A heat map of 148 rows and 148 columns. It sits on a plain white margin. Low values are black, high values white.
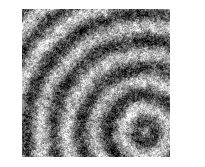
Seam: none. Mirror symmetry: none. Ninth with the highest average: bottom right. Ninth with the lowest average: bottom middle. Rings: centred on the bottom right.
